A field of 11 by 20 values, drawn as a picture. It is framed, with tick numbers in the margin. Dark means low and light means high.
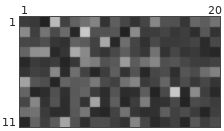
Histogram: skewed, a long tail of high values. Grain: fine. Average level on the scale: 30%. Stripes: none. Mirror symmetry: none.
